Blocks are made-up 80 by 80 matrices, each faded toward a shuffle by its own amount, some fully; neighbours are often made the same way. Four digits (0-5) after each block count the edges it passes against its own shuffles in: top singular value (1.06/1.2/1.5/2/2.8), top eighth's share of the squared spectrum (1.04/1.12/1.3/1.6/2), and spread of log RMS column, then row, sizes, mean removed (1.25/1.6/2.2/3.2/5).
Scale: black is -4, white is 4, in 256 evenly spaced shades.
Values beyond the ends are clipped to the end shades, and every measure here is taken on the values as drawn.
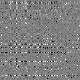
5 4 2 3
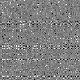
4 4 2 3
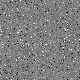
0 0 0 0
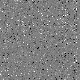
2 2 1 1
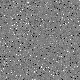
0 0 0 0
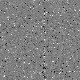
2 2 1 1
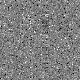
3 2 1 0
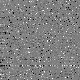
3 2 0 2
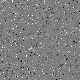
0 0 0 0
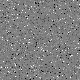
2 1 0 0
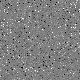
0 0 0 0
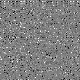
4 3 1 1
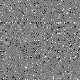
3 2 1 1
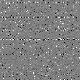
4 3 1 2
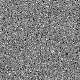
2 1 0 0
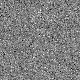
0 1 0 0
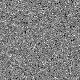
2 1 0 0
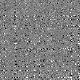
2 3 2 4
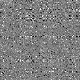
4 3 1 2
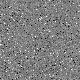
0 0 0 0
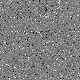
2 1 0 0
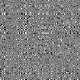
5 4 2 3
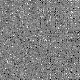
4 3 1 1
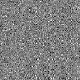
4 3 2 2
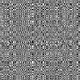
5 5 4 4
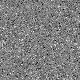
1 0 0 0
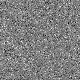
1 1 0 0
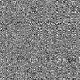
4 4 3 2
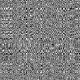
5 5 3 3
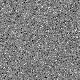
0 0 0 0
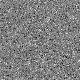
1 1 0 0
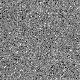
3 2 0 1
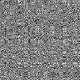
4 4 2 2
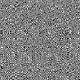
4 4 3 3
